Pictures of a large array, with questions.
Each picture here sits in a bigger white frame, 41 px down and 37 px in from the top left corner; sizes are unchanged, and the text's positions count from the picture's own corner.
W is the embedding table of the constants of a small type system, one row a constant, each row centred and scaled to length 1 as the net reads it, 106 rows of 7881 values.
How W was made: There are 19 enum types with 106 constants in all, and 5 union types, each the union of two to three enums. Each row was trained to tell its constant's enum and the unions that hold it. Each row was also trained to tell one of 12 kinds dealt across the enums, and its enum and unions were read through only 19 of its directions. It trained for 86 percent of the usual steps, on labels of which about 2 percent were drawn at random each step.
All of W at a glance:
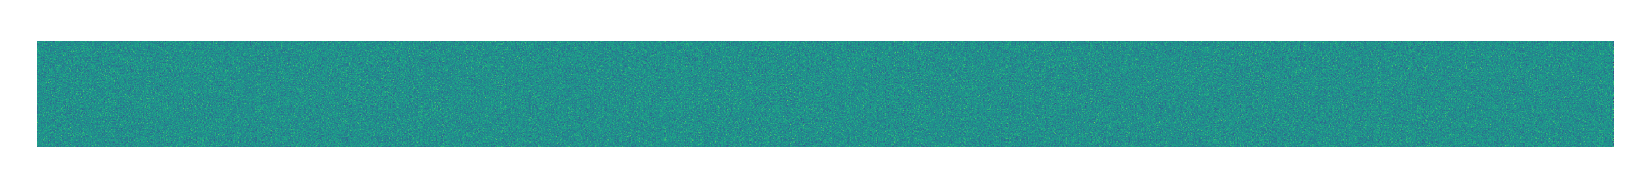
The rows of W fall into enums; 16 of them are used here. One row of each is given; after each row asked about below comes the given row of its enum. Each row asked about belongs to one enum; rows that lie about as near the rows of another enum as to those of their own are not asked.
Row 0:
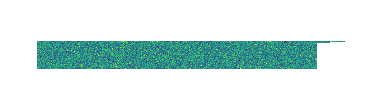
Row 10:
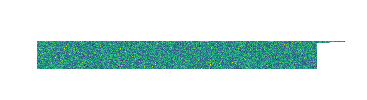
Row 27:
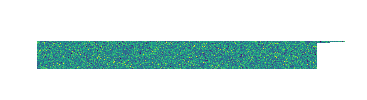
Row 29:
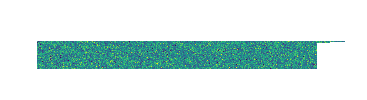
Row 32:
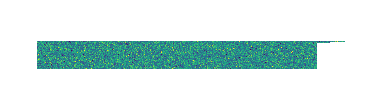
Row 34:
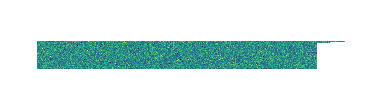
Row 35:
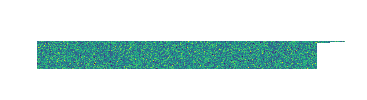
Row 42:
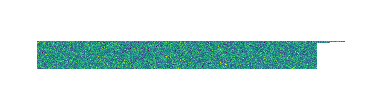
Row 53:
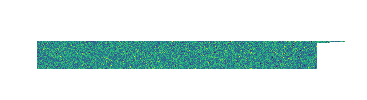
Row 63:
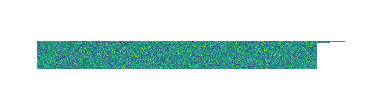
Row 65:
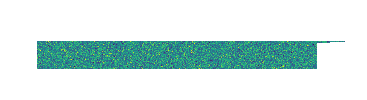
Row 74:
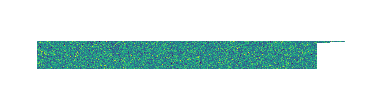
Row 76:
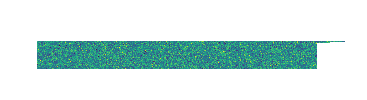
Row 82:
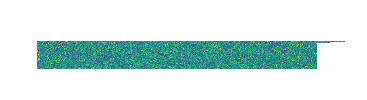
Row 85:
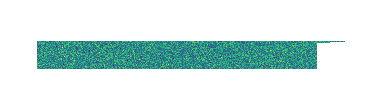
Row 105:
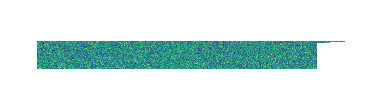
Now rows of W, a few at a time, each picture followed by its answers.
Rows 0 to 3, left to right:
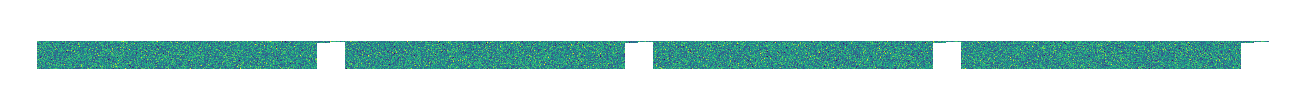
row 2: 105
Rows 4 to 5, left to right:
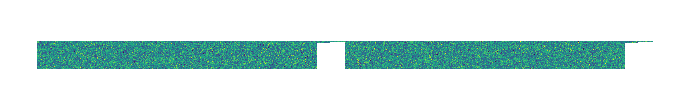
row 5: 32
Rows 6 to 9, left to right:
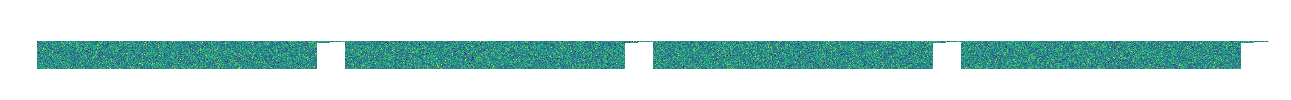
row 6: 82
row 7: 32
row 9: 10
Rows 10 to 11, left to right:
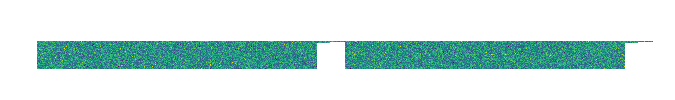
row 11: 85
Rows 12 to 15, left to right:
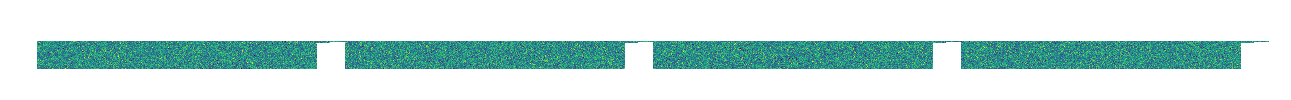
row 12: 76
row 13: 65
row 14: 85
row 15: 63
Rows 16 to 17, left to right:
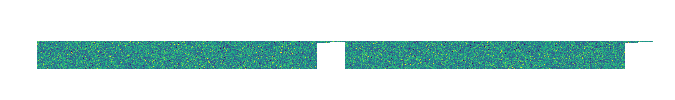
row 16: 82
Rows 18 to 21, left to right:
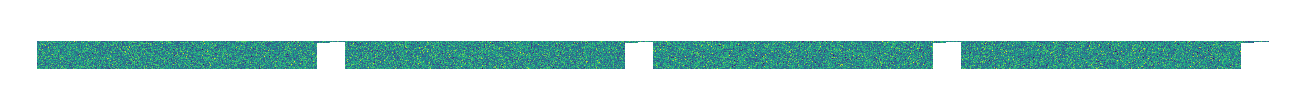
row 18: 35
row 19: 82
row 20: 29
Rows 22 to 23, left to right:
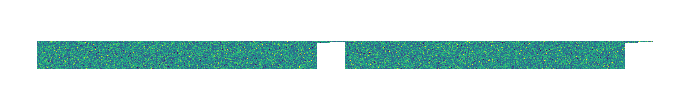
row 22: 10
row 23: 63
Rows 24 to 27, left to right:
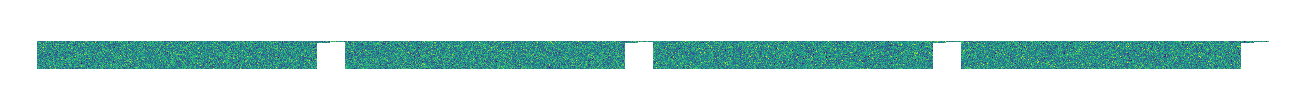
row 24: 0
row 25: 105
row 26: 82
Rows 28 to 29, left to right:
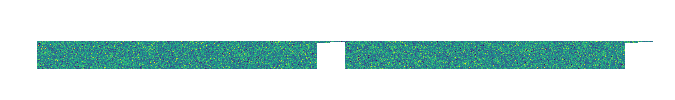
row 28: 29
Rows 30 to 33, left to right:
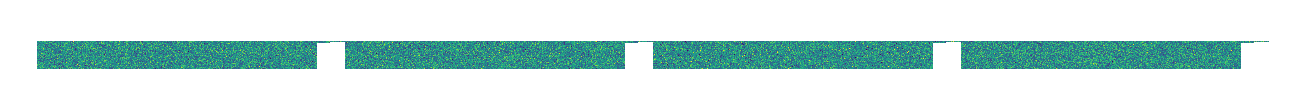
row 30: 29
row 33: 65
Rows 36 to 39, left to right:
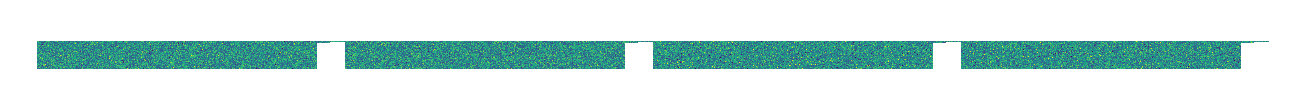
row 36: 0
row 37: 85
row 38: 32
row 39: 82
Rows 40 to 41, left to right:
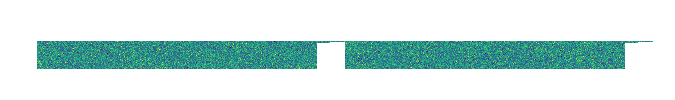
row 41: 10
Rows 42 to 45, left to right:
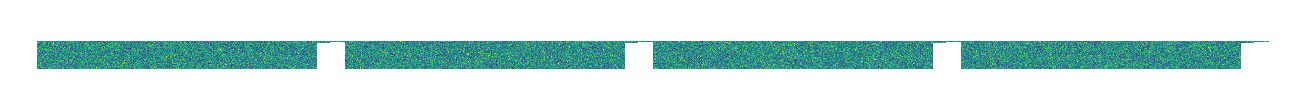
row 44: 105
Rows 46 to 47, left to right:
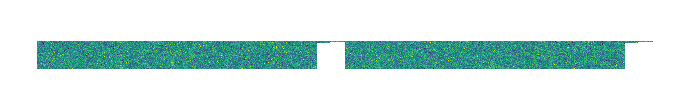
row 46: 0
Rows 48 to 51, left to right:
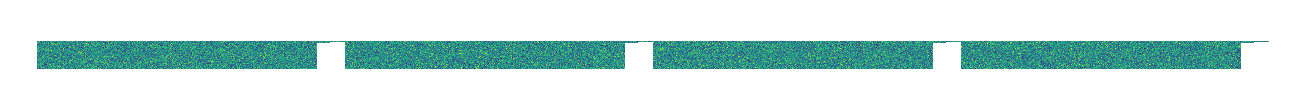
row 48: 42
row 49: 27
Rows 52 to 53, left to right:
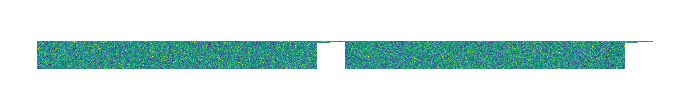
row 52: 34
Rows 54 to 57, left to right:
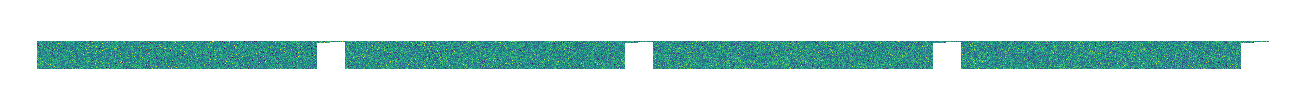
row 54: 42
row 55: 35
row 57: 42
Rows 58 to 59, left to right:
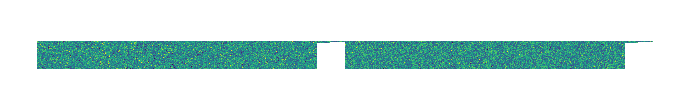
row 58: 74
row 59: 34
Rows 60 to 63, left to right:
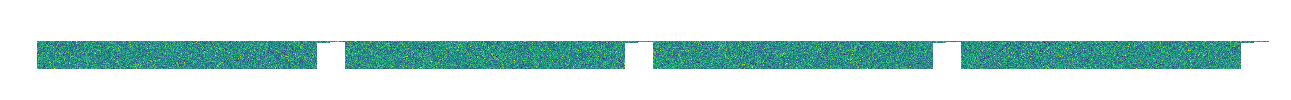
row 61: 0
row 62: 10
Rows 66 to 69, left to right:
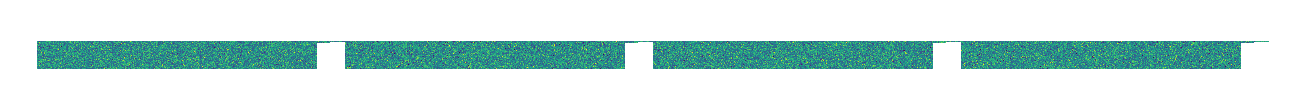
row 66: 74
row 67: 105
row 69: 0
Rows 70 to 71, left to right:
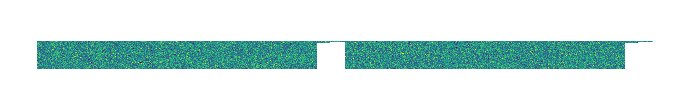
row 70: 65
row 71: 105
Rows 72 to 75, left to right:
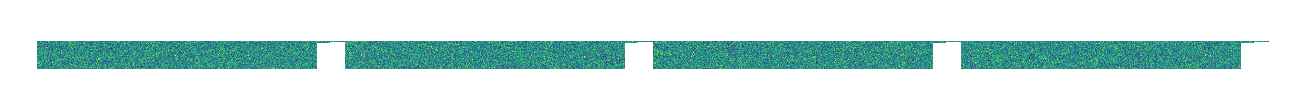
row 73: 10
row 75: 0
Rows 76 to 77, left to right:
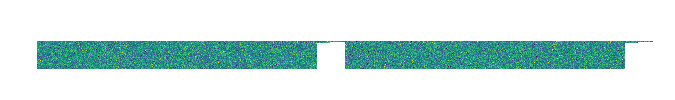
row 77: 53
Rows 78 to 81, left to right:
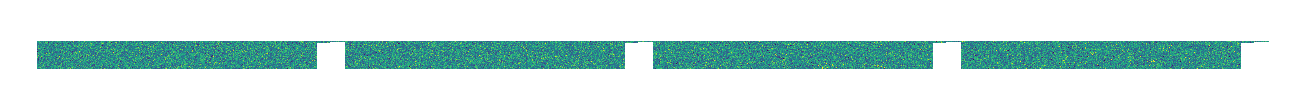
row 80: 27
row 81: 35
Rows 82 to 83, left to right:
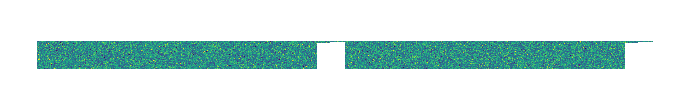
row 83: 85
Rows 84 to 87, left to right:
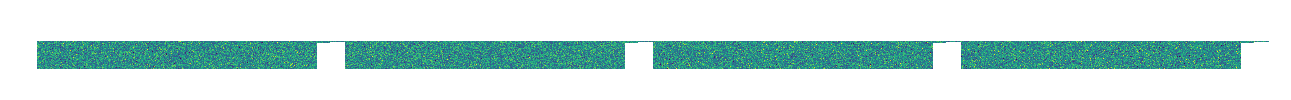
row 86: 82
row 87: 53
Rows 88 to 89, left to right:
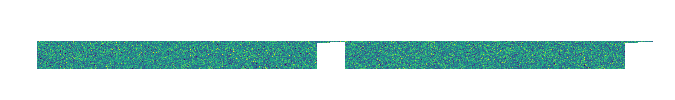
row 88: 32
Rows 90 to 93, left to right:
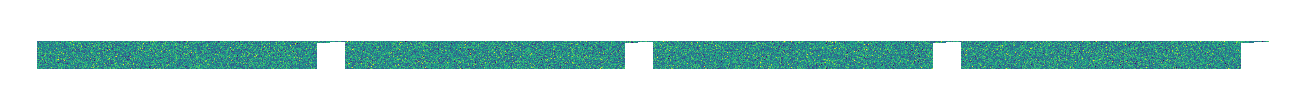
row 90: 105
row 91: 42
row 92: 32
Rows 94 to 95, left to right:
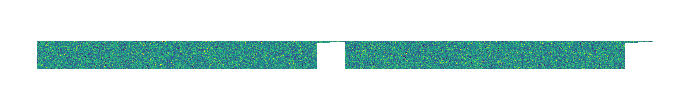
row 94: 42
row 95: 35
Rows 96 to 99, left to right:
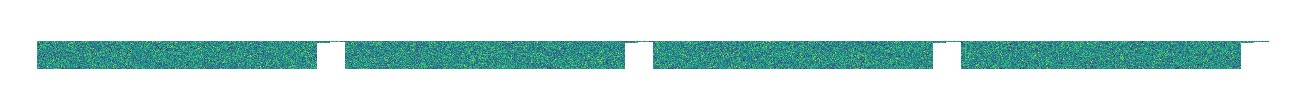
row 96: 63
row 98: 63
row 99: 10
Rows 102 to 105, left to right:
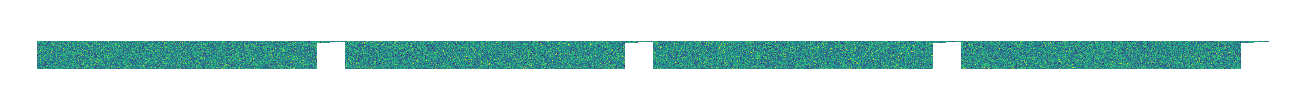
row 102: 85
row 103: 42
